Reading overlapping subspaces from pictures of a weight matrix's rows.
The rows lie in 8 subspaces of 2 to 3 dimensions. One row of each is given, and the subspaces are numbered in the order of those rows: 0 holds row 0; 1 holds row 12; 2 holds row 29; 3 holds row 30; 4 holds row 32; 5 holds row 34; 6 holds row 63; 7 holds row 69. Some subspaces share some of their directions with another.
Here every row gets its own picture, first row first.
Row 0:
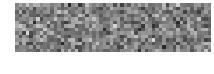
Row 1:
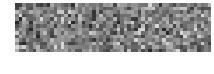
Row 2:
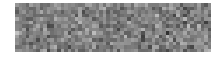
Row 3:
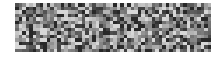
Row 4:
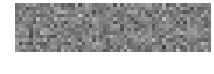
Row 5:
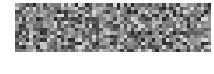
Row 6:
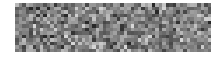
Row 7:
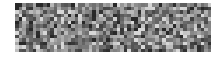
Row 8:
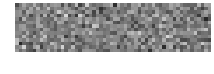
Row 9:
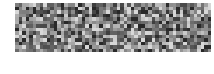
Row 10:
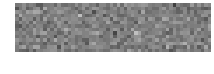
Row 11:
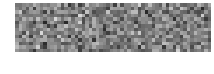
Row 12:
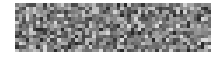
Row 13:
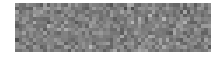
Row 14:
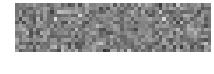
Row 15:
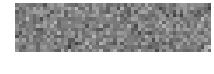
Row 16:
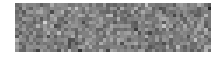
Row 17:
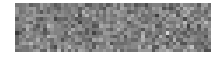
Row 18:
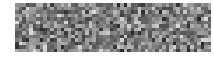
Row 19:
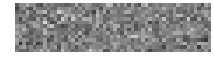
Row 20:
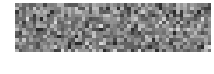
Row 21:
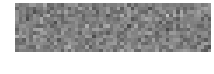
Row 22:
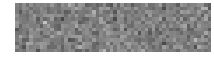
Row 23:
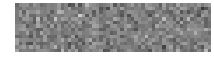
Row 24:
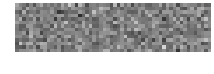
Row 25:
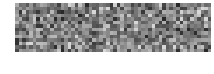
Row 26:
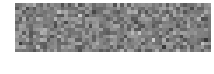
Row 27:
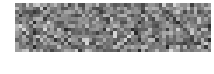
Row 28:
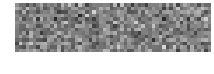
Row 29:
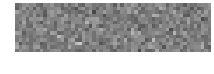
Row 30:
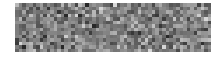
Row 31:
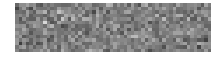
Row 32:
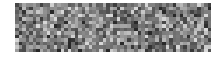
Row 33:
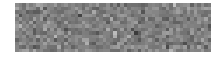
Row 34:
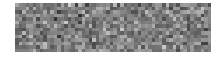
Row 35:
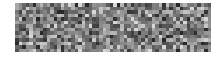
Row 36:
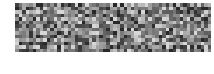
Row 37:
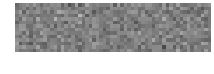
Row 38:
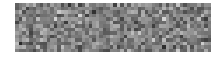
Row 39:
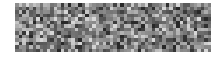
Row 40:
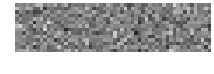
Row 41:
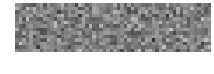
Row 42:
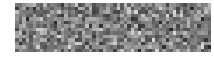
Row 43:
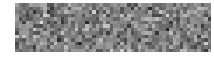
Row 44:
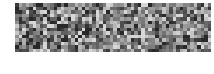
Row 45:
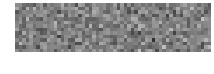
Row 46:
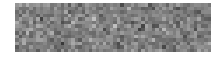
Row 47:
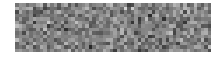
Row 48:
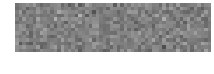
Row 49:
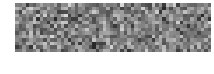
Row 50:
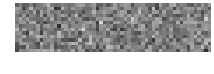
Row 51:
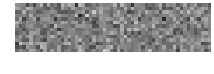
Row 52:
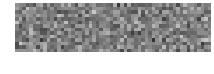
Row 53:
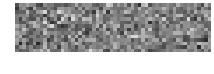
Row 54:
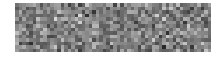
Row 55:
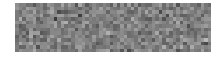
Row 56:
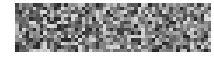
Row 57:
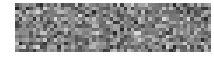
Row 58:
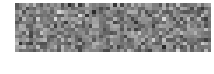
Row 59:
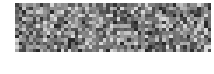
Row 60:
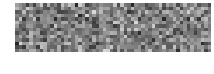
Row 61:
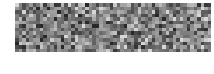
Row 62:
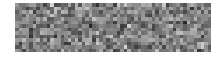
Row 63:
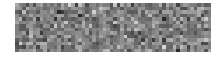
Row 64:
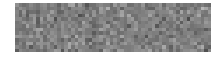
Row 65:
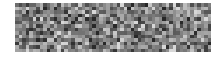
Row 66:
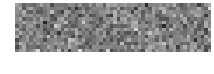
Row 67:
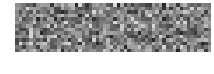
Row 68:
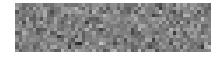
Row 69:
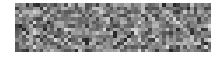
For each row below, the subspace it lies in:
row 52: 1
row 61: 3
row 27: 7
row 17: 6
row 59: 4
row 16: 4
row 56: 5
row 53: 5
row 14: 2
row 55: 2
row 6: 3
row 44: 5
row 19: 5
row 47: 7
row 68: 2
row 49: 3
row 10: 7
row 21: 2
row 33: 7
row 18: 1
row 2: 6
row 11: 5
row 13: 7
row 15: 4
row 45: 2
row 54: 6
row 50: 5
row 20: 2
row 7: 0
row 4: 3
